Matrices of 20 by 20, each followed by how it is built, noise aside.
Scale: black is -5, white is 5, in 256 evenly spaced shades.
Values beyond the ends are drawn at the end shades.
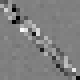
banded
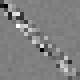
banded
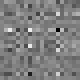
low rank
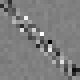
banded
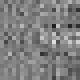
low rank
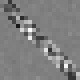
banded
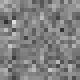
low rank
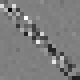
banded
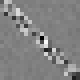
banded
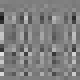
low rank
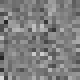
low rank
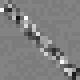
banded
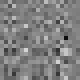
low rank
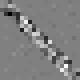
banded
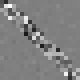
banded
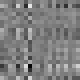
low rank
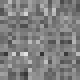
low rank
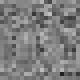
low rank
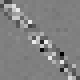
banded
